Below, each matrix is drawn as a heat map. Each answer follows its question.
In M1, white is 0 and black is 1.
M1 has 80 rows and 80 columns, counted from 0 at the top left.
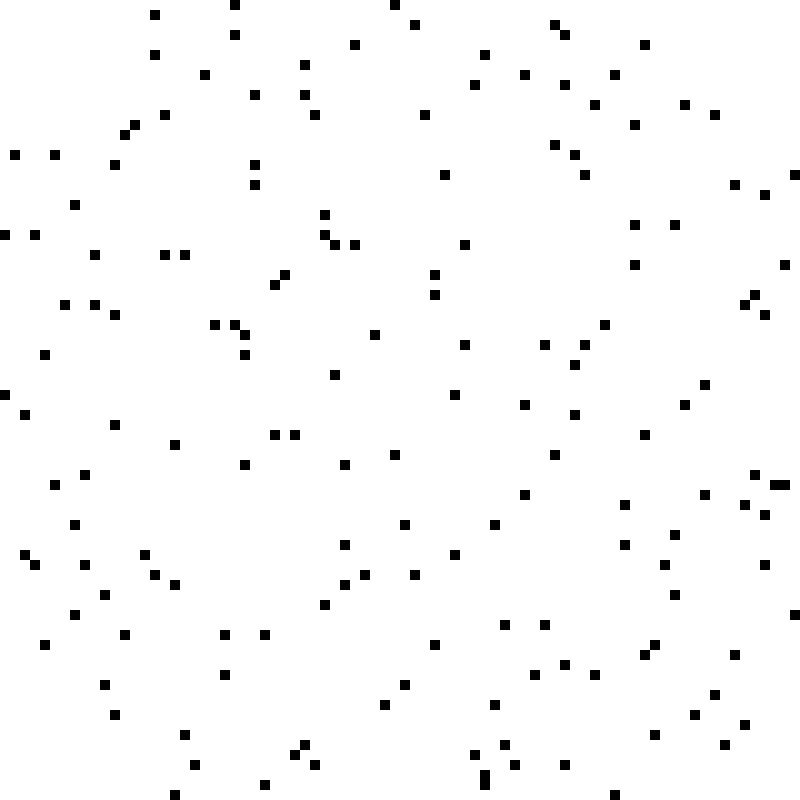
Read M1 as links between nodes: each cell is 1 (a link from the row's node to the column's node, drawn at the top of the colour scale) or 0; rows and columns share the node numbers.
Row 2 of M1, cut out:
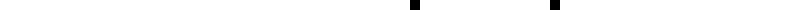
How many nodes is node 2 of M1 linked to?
2
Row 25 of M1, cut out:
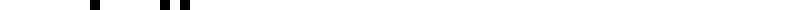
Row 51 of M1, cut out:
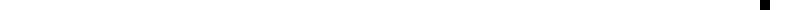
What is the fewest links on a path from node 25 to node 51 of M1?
5
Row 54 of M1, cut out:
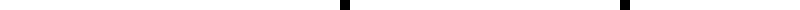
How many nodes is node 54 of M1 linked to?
2
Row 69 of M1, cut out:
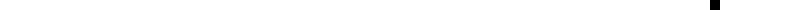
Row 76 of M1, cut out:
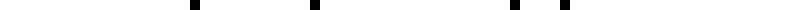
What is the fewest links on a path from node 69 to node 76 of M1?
4
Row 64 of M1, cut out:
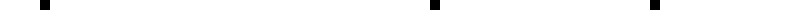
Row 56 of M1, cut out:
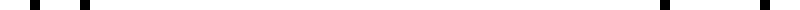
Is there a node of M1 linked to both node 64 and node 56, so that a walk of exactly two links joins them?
no
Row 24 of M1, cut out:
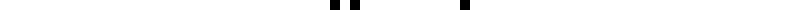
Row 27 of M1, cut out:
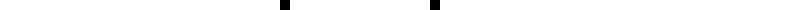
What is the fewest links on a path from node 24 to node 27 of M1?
5
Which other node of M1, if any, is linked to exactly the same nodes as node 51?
node 19
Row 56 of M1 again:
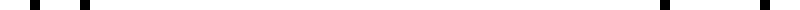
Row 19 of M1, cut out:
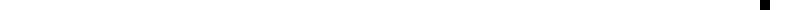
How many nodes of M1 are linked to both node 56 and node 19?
1
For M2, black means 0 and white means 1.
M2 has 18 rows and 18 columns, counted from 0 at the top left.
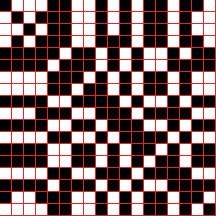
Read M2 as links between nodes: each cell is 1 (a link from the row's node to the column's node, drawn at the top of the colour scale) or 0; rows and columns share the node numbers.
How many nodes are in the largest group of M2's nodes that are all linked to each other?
8
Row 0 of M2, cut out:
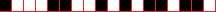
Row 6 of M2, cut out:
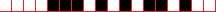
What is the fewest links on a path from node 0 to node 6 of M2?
1
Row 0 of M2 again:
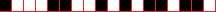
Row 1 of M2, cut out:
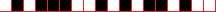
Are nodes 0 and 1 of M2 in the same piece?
yes
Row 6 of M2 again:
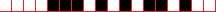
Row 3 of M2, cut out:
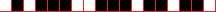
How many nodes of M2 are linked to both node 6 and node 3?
6
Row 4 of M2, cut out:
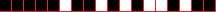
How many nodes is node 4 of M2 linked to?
6
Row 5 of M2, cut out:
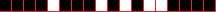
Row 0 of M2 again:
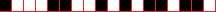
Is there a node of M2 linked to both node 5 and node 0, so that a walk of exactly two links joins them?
no
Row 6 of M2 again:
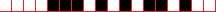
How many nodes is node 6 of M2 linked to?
10
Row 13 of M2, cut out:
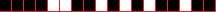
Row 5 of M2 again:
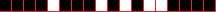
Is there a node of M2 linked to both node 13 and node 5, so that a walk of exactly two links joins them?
yes
